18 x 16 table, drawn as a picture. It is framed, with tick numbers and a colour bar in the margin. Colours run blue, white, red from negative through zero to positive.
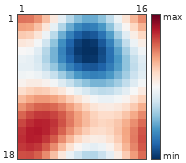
Stripes: none. Calmest part: bottom left. Ninth with the lowest average: top middle. Lone odd cells: none. Average level on the scale: 50%. Ninth with the highest average: bottom left.
